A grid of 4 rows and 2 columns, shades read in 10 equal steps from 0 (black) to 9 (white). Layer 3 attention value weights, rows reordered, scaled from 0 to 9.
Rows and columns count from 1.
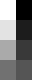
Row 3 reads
6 2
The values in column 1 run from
4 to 9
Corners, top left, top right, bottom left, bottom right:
9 0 4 3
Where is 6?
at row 3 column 1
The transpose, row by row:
9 8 6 4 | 0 1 2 3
